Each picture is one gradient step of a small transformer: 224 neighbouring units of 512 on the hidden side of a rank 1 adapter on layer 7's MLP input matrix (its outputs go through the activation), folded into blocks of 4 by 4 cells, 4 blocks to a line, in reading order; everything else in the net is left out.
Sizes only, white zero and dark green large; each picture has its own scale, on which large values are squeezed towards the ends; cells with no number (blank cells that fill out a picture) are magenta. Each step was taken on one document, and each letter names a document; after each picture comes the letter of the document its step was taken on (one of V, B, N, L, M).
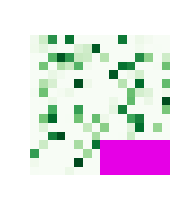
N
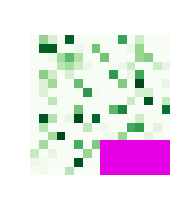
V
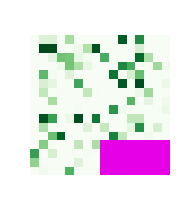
V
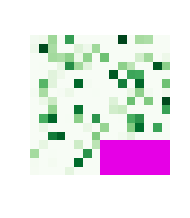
N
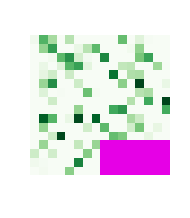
V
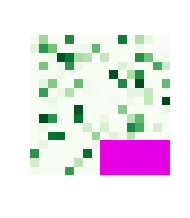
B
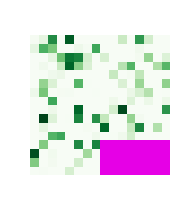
B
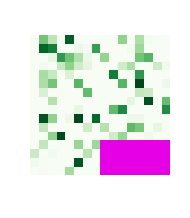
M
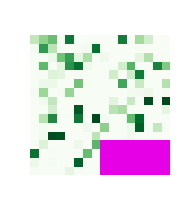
N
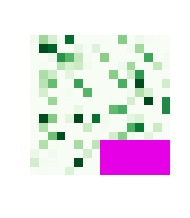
M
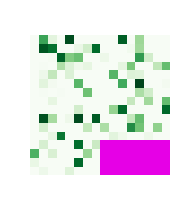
V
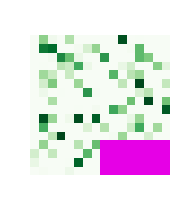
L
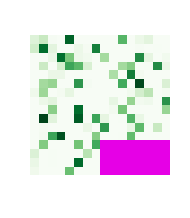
N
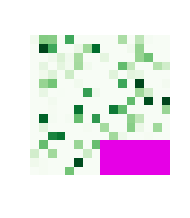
V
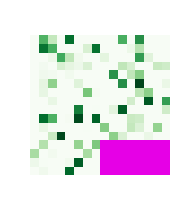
M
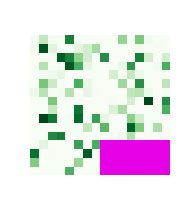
B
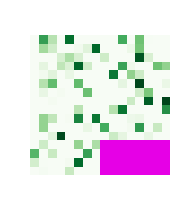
L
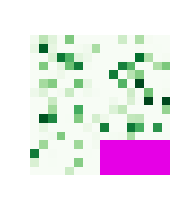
B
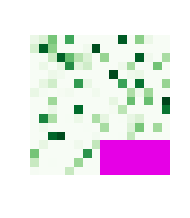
B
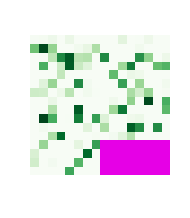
B
